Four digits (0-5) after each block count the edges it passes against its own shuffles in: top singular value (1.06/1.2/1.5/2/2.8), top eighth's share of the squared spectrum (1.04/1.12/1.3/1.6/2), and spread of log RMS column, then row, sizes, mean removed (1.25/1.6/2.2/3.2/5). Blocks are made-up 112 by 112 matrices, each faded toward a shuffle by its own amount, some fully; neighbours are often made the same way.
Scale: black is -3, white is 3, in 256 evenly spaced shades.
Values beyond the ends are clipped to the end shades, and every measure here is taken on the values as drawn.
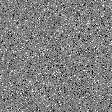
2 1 0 0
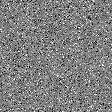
0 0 0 0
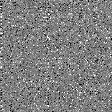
3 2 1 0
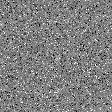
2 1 0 0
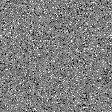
2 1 1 0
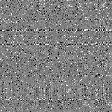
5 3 1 3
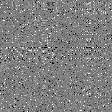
4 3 1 2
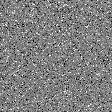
2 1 0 0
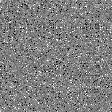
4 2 1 1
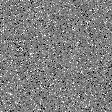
0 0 0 0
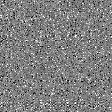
4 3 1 2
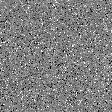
2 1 0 0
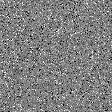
2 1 0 0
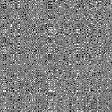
5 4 3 3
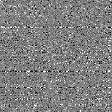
4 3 2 3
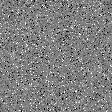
0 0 0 0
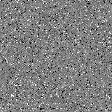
3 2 0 1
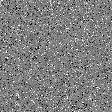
0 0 0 0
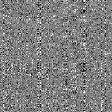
4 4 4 2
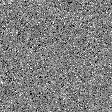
0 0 0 0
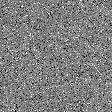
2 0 0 0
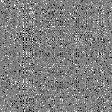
4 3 3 2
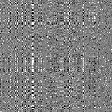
5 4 4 3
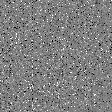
3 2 1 0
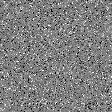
3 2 0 0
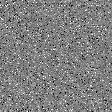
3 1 0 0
